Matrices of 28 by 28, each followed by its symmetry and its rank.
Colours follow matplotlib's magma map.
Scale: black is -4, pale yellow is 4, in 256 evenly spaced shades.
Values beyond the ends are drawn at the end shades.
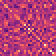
symmetric, rank five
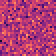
neither, full rank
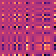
symmetric, rank one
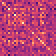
symmetric, rank five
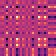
symmetric, rank one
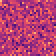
neither, full rank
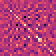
symmetric, rank five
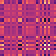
symmetric, rank one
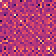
symmetric, rank five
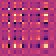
symmetric, rank one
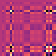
symmetric, rank one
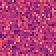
neither, full rank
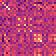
symmetric, rank five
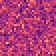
neither, full rank
